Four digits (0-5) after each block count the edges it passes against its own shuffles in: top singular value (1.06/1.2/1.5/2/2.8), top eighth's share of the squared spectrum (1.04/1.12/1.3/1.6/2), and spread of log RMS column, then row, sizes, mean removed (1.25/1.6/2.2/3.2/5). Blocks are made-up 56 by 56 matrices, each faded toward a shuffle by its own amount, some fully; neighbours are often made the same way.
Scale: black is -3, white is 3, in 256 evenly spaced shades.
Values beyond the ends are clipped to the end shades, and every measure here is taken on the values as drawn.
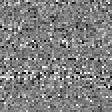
2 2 0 3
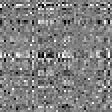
4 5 3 3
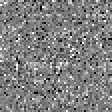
3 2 1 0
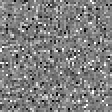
3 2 0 1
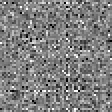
4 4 2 2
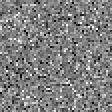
0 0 0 0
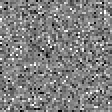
2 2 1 0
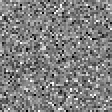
0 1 0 0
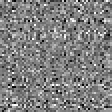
4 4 2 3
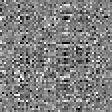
4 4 2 2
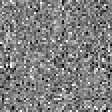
3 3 1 1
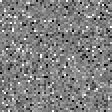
0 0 0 0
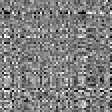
4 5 3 3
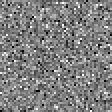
0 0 0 0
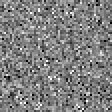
2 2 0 0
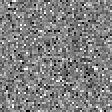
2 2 0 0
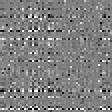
5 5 3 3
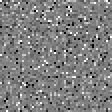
2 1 0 0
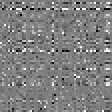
5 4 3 3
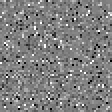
3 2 0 1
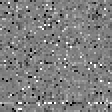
3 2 0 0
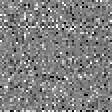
4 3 1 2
